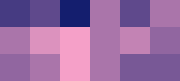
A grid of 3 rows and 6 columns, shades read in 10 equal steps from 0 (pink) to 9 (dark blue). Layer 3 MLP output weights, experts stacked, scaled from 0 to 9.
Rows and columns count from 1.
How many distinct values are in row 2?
5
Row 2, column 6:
4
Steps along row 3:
down down up up same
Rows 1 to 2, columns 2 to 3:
6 9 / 1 0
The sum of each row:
34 13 20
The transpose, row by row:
7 3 4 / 6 1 3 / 9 0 0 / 3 3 3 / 6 2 5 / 3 4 5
